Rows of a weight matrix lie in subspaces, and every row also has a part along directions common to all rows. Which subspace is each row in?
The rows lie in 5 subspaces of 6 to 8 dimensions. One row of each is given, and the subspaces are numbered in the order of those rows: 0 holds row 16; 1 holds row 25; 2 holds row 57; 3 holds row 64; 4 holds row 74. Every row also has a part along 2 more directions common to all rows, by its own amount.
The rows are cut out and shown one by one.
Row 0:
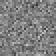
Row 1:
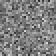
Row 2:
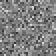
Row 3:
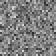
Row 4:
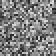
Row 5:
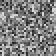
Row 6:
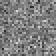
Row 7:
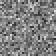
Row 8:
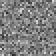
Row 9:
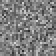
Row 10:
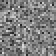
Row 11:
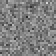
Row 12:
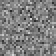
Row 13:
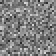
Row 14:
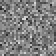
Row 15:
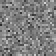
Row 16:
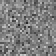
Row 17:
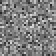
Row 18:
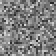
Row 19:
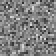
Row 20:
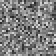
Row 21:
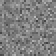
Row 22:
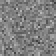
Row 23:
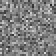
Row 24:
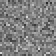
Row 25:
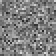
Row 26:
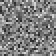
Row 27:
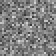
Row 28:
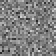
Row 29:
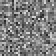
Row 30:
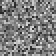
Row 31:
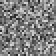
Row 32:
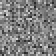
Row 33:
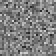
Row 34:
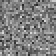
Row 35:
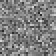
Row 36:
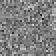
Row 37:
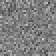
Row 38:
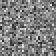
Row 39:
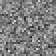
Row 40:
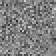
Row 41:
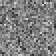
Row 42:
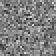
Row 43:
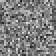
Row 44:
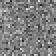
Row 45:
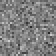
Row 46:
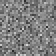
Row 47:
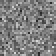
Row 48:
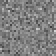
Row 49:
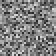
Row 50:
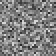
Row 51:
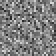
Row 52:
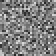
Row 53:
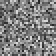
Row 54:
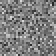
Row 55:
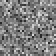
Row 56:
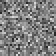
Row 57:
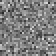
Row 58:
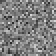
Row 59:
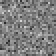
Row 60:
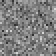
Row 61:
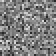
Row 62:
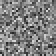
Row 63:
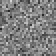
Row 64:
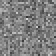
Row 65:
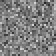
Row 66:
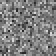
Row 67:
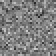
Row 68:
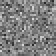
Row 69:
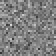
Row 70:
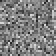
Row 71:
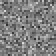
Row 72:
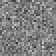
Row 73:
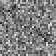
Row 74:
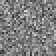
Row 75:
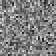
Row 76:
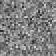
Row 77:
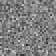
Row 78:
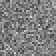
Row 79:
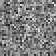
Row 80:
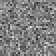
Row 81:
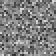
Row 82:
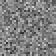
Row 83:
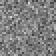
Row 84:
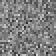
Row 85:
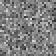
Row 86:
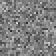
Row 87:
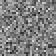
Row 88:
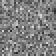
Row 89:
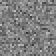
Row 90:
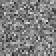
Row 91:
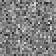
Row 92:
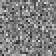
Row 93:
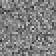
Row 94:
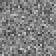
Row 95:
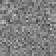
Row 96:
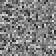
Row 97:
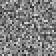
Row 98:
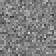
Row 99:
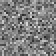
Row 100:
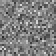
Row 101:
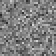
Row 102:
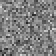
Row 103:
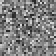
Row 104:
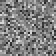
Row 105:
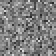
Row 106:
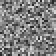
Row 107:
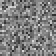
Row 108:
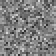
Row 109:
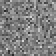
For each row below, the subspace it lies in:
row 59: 2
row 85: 2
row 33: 0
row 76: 2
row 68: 0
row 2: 2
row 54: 4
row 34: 3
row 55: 2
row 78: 3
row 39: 4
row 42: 3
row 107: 2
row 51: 4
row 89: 0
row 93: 2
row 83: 4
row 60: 0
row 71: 1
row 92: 3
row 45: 0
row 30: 2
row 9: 3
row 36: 2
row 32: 0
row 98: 4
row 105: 3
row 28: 4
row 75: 2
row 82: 4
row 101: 1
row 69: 4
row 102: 0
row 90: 1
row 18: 1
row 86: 0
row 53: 1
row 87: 4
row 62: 4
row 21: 3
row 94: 1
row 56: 0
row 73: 2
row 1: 3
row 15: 0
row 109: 3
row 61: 3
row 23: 1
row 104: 4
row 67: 2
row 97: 1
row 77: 0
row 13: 2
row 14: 4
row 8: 3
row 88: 0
